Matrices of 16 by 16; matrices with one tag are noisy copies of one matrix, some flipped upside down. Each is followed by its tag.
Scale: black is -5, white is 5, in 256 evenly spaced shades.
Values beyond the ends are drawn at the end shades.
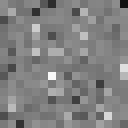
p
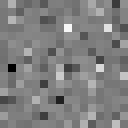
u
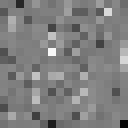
p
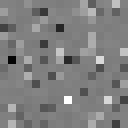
u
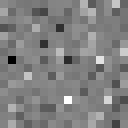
u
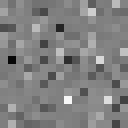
u
